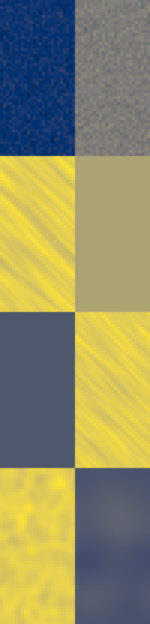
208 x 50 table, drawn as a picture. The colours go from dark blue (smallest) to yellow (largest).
It is made of 4 by 2 panels. Panel 1,1: very low, fine-grained, faint in contrast. Panel 1,2: middling, fine-grained, faint in contrast. Panel 2,1: very high, slanting down to the right, faint in contrast. Panel 2,2: high, flat. Panel 3,1: low, flat. Panel 3,2: very high, slanting down to the right, faint in contrast. Panel 4,1: very high, blotchy, faint in contrast. Panel 4,2: low, smooth, faint in contrast.
